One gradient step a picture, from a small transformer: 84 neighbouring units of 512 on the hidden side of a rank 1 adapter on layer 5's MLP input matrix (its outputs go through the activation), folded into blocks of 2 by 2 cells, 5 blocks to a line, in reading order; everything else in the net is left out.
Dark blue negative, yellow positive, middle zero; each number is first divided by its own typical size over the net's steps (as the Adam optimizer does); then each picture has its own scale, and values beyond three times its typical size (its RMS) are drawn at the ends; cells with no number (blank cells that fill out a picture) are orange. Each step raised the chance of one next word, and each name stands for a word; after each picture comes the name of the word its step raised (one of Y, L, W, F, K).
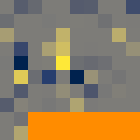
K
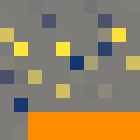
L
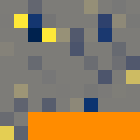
L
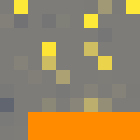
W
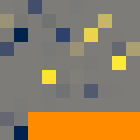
W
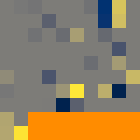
L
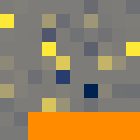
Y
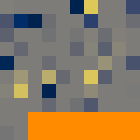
L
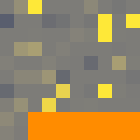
Y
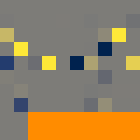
L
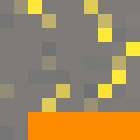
Y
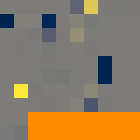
W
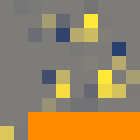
W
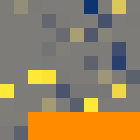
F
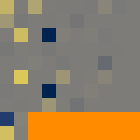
F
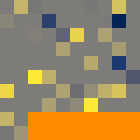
K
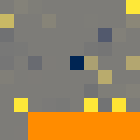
F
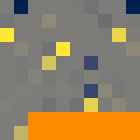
K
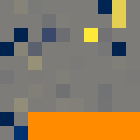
W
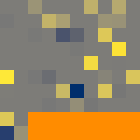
Y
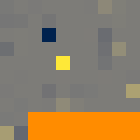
F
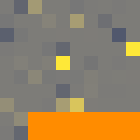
F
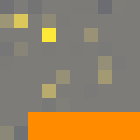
W
